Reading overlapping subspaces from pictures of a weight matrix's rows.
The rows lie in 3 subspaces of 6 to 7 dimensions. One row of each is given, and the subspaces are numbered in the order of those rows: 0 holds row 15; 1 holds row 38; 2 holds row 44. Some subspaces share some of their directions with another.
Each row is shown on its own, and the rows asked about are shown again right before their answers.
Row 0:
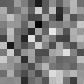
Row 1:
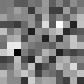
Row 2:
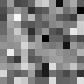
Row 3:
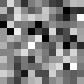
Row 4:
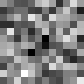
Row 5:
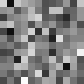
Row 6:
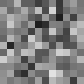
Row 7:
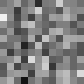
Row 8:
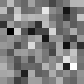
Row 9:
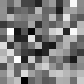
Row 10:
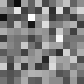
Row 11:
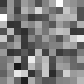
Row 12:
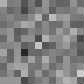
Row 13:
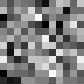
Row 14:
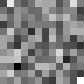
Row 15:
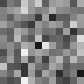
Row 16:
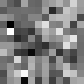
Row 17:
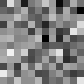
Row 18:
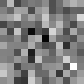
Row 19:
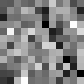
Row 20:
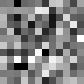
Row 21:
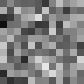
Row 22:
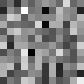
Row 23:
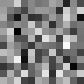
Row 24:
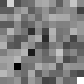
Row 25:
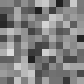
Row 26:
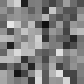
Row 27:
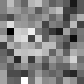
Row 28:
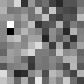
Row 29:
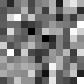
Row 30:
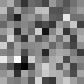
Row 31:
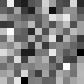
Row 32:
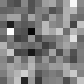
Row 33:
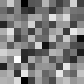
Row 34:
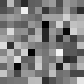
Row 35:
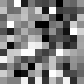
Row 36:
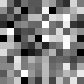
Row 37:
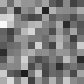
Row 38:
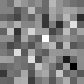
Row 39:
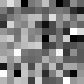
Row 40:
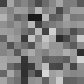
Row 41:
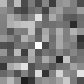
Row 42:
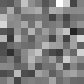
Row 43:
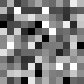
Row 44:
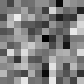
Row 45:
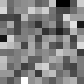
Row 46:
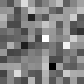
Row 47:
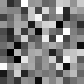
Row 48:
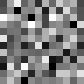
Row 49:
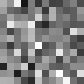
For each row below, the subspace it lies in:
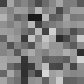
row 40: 2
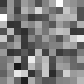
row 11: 0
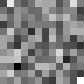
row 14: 1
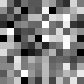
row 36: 0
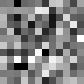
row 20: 0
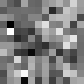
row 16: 2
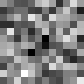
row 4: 2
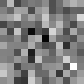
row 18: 1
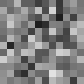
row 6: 2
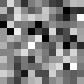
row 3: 1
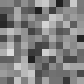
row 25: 0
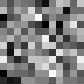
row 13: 1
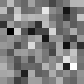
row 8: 1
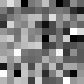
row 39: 2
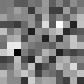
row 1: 1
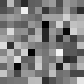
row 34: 1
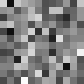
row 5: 2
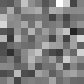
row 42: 0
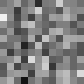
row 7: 0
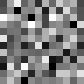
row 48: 0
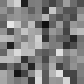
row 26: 0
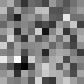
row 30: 0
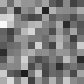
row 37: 1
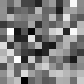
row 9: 2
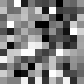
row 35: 2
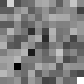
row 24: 1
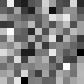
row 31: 2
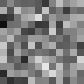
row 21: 1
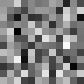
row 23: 1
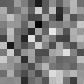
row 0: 2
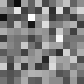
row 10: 0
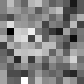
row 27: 2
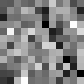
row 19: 1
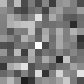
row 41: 0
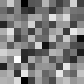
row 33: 0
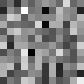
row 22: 1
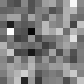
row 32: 2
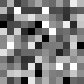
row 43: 1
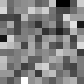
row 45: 0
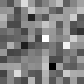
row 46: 0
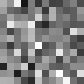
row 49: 0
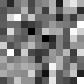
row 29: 2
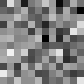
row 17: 0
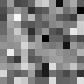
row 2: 2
